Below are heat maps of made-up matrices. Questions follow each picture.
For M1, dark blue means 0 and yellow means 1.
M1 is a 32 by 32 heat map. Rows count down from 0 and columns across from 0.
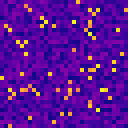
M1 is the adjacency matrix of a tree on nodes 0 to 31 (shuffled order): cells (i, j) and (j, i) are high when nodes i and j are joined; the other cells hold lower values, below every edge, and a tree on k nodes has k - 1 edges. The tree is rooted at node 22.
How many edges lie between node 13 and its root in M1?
2
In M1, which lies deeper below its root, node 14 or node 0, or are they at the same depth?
node 0
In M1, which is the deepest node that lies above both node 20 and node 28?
17
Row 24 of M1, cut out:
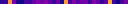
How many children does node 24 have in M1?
2
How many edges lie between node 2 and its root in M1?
1
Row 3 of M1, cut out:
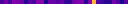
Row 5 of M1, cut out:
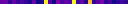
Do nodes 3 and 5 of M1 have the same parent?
no
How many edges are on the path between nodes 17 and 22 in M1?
1
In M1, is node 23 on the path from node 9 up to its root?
yes
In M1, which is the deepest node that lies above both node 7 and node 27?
2
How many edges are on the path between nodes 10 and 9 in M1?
5
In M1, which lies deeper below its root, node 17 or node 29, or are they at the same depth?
node 29
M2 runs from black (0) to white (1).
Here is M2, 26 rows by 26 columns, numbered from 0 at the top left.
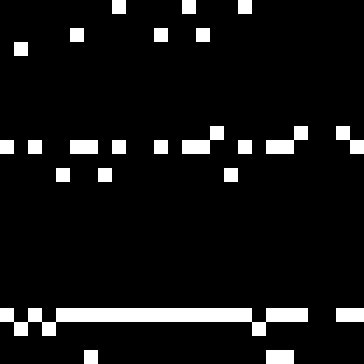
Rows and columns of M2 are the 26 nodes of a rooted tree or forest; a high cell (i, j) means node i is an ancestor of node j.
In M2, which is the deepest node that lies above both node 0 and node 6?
10
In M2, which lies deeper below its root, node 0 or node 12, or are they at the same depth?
node 0
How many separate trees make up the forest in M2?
2
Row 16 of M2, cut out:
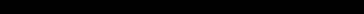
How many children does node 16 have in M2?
0
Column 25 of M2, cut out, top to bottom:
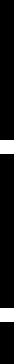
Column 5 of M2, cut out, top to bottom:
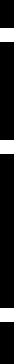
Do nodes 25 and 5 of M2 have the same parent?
no
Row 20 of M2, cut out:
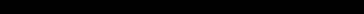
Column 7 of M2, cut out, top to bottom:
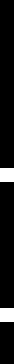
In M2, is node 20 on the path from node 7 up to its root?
no
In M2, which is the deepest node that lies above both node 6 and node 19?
25
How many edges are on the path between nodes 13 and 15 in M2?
5
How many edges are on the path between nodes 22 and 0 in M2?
2
